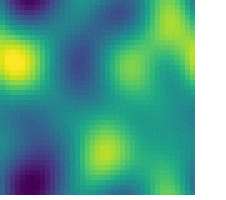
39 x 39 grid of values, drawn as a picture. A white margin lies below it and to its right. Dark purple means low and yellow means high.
Ninth with the lowest average: bottom left. Average level on the scale: 50%. Mirror symmetry: none. Lone odd cells: none. Roughest part: top left.
